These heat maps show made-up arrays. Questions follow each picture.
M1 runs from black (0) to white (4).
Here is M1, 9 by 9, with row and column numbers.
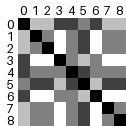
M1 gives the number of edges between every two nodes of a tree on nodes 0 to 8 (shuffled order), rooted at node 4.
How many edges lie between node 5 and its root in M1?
1
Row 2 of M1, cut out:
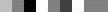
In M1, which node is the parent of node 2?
5
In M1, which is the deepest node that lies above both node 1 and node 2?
5
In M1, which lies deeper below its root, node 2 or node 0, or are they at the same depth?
node 2
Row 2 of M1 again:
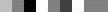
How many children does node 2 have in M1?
0
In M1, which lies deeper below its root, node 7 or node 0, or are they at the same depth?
node 7
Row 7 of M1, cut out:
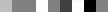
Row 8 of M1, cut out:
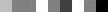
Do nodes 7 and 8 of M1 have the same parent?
yes
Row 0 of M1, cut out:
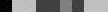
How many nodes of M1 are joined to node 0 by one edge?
3
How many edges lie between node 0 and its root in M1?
1
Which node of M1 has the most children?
5
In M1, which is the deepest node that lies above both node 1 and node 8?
5
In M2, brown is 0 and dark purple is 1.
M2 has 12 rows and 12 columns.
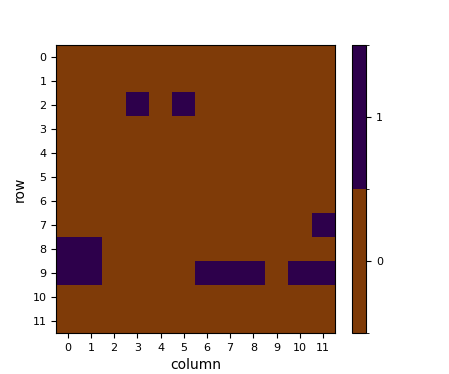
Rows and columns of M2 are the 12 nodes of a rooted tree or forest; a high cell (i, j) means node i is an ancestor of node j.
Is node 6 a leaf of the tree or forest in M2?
yes
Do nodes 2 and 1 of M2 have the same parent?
no
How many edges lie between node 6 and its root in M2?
1
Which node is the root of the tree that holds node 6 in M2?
9
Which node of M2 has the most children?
9
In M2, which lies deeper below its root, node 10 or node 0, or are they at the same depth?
node 0
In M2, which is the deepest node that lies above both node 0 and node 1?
8
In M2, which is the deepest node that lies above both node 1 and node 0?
8
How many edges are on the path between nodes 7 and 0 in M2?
3
